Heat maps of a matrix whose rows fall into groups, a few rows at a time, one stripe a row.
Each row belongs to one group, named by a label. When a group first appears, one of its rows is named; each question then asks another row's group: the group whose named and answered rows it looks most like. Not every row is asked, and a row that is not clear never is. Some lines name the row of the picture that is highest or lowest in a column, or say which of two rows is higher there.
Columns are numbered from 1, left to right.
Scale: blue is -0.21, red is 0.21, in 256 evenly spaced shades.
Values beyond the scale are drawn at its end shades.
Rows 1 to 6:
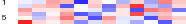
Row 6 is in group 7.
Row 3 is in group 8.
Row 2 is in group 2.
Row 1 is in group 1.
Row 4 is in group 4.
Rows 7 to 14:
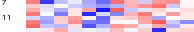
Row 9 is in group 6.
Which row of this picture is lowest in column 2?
7
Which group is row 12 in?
4
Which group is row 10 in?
4
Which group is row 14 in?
1
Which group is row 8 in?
4
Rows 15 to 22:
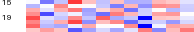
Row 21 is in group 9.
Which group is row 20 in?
7
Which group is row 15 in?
6
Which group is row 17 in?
7
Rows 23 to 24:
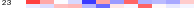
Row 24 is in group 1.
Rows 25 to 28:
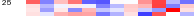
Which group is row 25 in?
4
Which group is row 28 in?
8
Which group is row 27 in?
9
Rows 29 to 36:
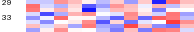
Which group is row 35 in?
2
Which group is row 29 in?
1
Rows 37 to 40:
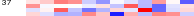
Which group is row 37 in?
8
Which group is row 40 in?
9
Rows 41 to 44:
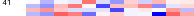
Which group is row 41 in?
9
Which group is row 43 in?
8
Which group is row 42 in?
1
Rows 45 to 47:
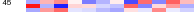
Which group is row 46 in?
9
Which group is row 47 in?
8
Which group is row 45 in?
1
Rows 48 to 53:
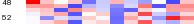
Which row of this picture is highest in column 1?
48
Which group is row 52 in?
9
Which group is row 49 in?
2
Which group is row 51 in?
2
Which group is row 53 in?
2
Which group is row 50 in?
6
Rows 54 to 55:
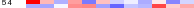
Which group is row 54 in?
7
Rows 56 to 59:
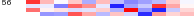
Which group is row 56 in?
7
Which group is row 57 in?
6
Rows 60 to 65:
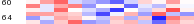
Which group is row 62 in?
8
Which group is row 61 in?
7
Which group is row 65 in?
1
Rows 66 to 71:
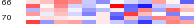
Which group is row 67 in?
7
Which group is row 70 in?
8
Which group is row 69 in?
2
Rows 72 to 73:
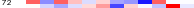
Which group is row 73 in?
9
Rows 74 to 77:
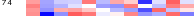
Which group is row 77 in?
9
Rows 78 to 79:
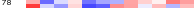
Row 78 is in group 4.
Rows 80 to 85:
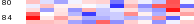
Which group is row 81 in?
8
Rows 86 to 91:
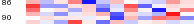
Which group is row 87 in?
9
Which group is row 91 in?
6
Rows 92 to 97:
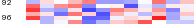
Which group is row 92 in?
6
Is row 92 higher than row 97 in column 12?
Yes
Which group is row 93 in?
7
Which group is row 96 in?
4
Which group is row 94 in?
4
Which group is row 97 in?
4
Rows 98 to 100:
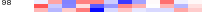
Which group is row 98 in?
6
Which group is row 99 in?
4
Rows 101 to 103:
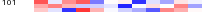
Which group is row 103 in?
6
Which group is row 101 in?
7
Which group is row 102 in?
8
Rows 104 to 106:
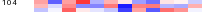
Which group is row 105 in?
2
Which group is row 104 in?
7
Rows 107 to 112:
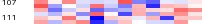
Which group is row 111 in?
1
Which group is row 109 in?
4
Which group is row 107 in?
7
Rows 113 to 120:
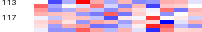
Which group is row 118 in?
2
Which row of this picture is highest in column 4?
113
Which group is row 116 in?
2
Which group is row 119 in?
4
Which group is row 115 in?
4
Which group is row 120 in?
6
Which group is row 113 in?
6
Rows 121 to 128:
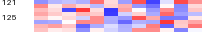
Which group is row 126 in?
6
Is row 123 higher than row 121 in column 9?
Yes
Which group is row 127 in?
2
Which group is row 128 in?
2
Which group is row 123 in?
6
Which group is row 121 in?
9
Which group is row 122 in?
7
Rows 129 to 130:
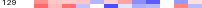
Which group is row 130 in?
8
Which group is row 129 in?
7
